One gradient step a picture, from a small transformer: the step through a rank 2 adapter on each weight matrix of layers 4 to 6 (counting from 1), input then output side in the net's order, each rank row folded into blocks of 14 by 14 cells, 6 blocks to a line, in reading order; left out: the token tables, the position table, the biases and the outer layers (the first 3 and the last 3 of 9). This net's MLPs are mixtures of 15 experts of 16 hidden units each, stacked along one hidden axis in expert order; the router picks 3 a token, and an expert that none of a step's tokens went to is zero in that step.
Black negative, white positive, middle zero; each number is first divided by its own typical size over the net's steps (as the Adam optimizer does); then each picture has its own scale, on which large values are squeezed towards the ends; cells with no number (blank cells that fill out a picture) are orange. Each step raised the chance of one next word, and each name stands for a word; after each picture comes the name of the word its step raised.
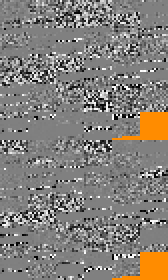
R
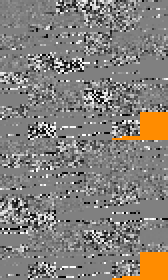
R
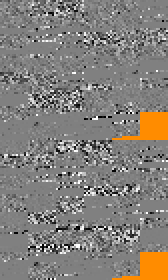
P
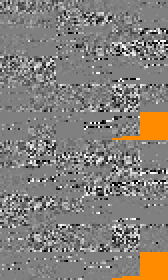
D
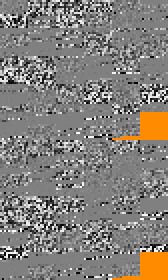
R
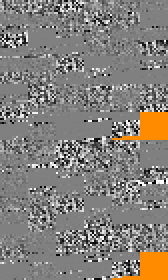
P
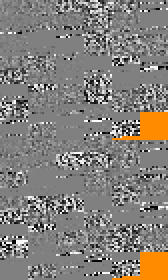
R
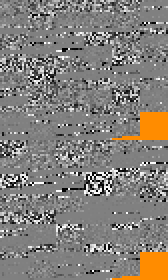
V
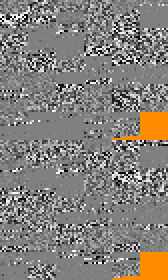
V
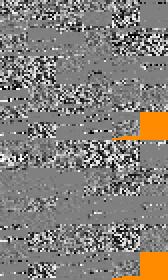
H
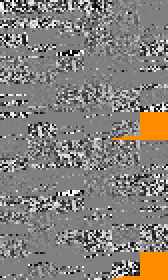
H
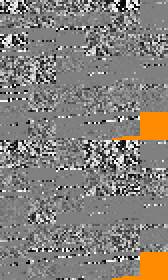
H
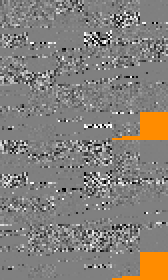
P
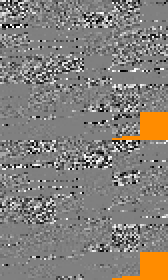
D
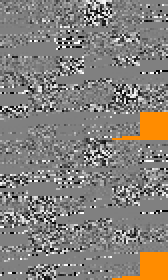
V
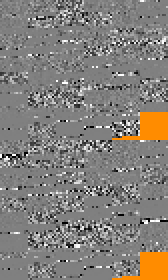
P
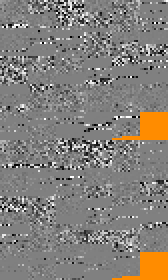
P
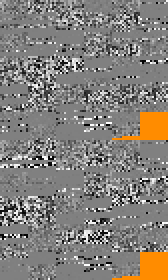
R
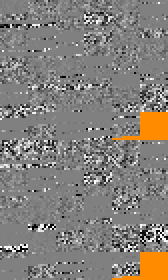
D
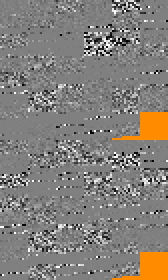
D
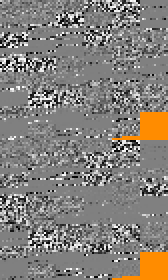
V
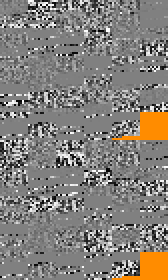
H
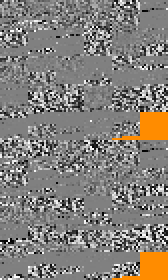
V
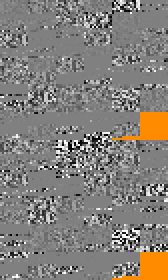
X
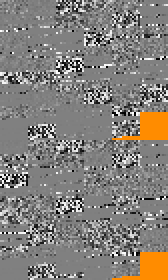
R
